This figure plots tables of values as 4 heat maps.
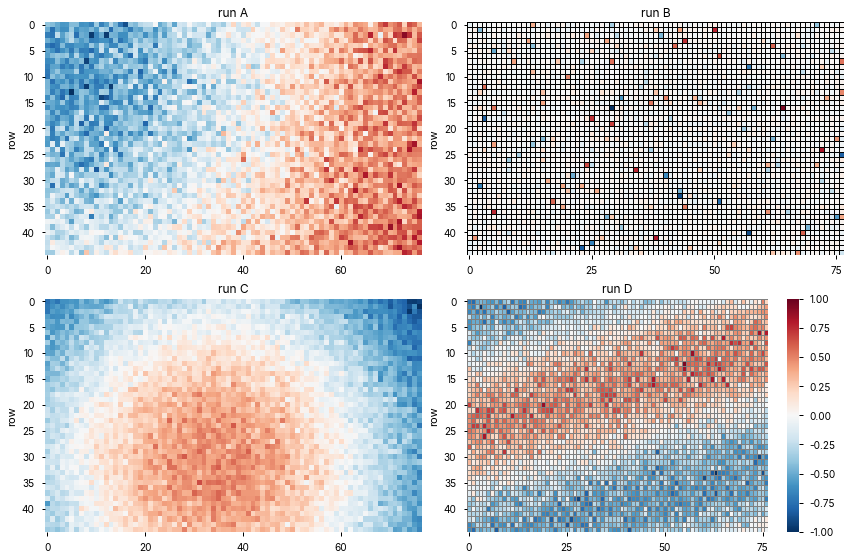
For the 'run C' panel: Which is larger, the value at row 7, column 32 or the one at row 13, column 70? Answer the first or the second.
the first
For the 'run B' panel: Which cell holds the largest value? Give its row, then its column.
16, 64
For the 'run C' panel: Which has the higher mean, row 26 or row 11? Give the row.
26
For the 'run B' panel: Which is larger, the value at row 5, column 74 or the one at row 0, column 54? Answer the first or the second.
the second
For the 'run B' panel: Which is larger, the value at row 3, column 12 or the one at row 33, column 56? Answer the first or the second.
the first
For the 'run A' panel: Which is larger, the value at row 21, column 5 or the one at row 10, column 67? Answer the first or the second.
the second
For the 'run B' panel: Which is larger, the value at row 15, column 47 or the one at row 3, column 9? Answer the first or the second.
the first
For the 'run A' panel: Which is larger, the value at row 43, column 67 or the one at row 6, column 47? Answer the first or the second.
the first
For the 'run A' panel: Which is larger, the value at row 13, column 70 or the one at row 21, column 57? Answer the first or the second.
the first
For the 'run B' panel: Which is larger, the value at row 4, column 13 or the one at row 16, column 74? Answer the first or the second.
the second
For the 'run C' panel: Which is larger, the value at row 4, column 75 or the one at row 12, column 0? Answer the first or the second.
the second
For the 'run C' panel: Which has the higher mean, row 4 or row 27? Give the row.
27
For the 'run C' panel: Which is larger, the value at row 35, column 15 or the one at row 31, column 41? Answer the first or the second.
the second
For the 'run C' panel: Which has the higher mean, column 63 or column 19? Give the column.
19
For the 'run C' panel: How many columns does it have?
77
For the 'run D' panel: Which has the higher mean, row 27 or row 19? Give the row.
19
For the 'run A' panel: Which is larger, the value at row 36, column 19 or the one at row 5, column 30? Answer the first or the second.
the first
